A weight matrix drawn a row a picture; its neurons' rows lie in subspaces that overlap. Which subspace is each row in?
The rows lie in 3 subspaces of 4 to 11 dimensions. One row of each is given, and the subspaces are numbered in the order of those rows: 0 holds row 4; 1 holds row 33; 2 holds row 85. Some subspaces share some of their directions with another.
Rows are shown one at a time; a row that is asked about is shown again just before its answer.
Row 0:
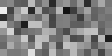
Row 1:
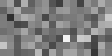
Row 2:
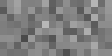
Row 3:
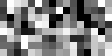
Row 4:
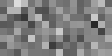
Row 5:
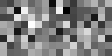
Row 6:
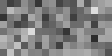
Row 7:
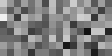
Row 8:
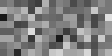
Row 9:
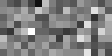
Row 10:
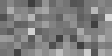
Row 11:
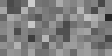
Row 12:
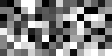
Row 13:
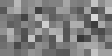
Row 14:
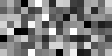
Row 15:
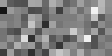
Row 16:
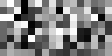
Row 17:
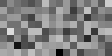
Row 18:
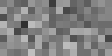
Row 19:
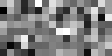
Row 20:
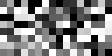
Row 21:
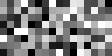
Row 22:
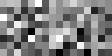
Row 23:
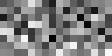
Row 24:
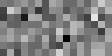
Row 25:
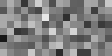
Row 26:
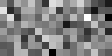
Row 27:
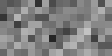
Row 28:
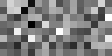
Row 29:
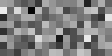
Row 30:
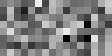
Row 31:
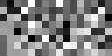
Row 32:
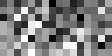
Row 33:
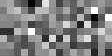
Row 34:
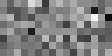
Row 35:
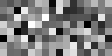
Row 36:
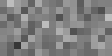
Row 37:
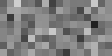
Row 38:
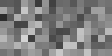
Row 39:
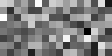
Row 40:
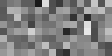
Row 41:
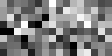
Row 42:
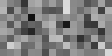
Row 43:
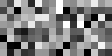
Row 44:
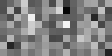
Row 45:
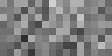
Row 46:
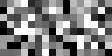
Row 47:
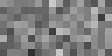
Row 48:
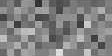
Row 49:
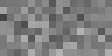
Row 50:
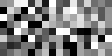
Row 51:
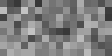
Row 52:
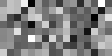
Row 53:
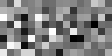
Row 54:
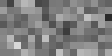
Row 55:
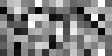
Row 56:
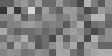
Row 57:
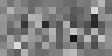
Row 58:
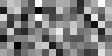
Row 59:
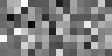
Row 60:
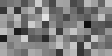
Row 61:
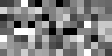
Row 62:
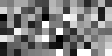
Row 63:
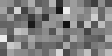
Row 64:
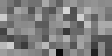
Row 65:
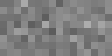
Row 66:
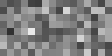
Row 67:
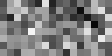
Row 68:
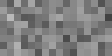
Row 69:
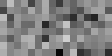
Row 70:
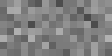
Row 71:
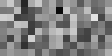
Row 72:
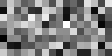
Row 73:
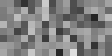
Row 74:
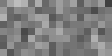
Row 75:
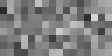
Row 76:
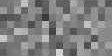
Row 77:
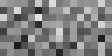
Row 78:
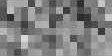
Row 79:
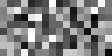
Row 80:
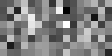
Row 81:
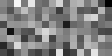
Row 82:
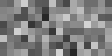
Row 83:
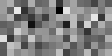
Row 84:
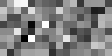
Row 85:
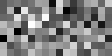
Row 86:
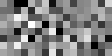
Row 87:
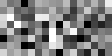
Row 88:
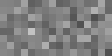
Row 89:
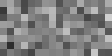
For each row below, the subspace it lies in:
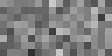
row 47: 0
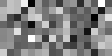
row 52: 0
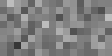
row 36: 0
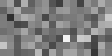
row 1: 0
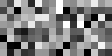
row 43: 2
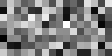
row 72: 2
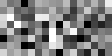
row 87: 0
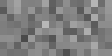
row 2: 0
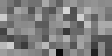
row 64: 0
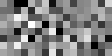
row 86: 0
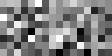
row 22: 1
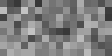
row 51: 0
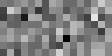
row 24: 0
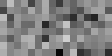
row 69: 1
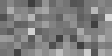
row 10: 1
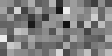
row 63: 2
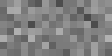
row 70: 0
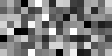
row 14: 2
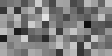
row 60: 1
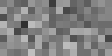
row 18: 1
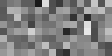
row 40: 0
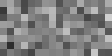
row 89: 0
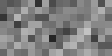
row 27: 0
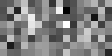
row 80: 2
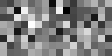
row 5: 2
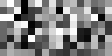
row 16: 2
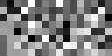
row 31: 0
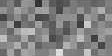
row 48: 2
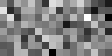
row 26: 0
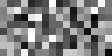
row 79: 0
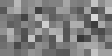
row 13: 0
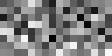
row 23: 1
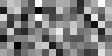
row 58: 0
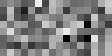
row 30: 0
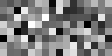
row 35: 2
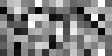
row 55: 0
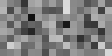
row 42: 2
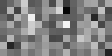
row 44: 2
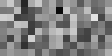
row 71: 2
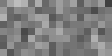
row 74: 0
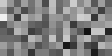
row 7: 0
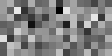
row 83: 2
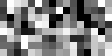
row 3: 1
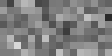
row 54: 0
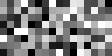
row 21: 2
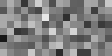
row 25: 2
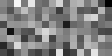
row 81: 0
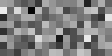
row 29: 1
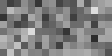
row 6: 0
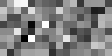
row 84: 0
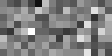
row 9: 1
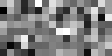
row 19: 0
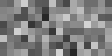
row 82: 0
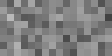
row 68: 0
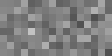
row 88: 0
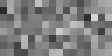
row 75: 0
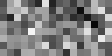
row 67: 0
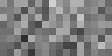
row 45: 2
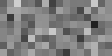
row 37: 0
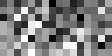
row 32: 2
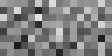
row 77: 0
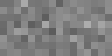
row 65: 0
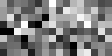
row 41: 1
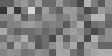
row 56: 1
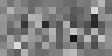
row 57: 0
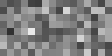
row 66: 1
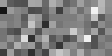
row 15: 0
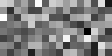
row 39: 0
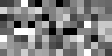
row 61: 0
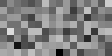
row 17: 0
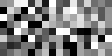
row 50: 1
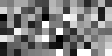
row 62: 1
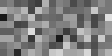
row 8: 1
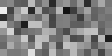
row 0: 1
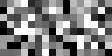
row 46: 2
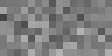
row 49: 1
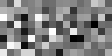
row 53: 0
